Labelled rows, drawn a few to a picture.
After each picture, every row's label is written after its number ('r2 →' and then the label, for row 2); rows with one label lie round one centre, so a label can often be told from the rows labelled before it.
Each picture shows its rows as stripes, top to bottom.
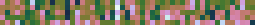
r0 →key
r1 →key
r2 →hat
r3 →hat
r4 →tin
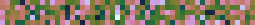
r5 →tin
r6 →key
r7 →hat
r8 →key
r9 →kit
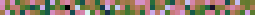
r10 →kit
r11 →hat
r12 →tin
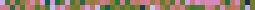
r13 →kit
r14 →tin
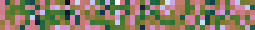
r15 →hat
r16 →tin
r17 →hat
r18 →key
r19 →key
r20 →tin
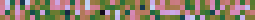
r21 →tin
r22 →tin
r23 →hat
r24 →key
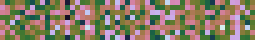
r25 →hat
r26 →key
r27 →tin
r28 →hat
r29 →kit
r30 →tin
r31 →kit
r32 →hat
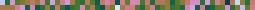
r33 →kit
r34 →key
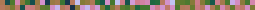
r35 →hat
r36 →tin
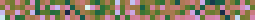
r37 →key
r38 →tin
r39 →key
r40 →kit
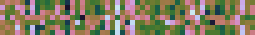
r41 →key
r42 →key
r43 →key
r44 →kit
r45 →hat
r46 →key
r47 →key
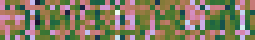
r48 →key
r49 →kit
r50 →key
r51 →key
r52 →key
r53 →key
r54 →tin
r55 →key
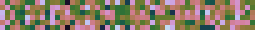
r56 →hat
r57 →tin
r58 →kit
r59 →kit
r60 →tin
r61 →hat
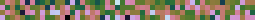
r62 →key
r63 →kit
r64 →tin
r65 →hat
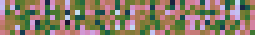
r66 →kit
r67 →kit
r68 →hat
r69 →kit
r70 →key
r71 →key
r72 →tin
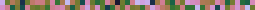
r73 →kit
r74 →tin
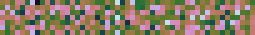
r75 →key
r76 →tin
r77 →kit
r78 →key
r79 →hat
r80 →kit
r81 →key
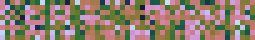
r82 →hat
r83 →tin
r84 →kit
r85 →tin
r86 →kit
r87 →key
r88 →kit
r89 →kit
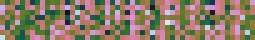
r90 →hat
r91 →kit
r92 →hat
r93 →key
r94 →hat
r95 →kit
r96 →tin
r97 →kit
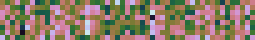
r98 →key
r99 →tin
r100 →tin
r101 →kit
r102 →tin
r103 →tin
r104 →tin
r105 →kit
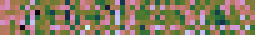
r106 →key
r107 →tin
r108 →key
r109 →key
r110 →key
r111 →tin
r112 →key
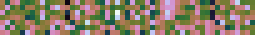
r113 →hat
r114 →tin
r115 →hat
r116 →hat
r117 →tin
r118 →kit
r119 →tin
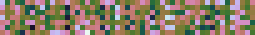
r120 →kit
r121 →hat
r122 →key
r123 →hat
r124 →tin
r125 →hat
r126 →tin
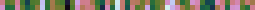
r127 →hat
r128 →hat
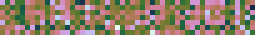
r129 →kit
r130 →tin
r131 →kit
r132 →tin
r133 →kit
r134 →key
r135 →tin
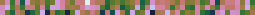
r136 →tin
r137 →tin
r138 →hat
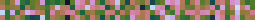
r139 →hat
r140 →tin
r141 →kit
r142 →hat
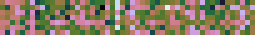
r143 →key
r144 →hat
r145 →key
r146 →key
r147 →tin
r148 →key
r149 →kit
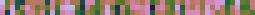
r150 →kit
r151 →kit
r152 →kit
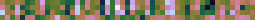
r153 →hat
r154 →hat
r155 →hat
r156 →tin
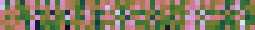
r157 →kit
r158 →kit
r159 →key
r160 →kit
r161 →key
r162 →key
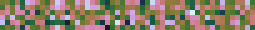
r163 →tin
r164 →tin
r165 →key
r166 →kit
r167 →hat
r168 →tin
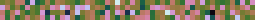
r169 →key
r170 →tin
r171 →hat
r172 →kit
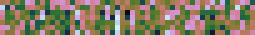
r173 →tin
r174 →kit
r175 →hat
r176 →hat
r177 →key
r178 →key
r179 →hat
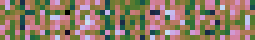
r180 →tin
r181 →tin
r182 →hat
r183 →tin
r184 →tin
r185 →tin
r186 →hat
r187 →tin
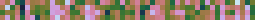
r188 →kit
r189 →tin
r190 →tin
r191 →tin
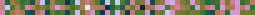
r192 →hat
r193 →tin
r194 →hat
